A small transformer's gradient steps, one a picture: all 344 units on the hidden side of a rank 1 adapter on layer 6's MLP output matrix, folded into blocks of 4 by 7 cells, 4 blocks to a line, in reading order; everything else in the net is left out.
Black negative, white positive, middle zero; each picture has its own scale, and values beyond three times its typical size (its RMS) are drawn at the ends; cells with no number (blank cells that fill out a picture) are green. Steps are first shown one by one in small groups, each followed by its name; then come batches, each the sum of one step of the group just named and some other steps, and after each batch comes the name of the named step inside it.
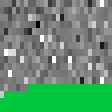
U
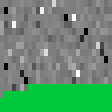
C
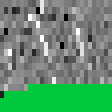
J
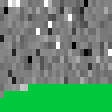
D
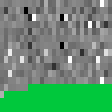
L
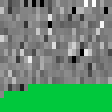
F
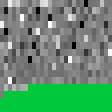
D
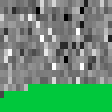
J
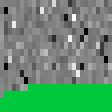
C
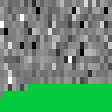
F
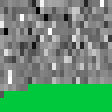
J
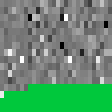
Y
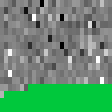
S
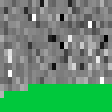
S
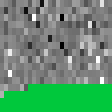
S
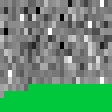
S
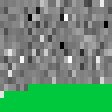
Y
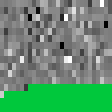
Y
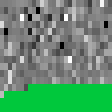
Y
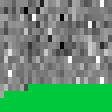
S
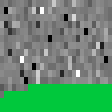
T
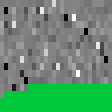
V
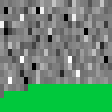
T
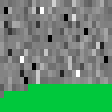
T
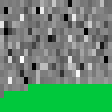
T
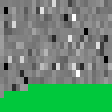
V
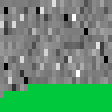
V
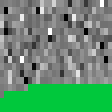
T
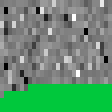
V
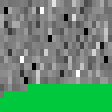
T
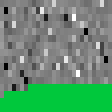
V
